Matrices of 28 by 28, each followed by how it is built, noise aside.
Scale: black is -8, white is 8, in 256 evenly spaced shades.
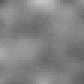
smooth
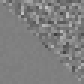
upper triangular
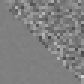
upper triangular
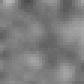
smooth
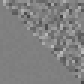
upper triangular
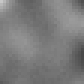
smooth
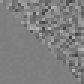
upper triangular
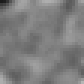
smooth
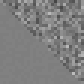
upper triangular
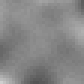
smooth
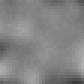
smooth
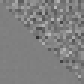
upper triangular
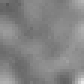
smooth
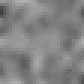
smooth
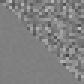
upper triangular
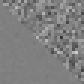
upper triangular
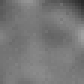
smooth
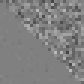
upper triangular
